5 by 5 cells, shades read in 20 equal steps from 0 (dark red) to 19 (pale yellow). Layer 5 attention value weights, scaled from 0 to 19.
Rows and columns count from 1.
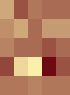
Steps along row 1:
down up down same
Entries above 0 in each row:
5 5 5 4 5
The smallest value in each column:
5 6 8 0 6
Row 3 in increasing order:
6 8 8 8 10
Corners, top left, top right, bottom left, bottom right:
13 8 9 9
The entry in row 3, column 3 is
8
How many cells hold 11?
1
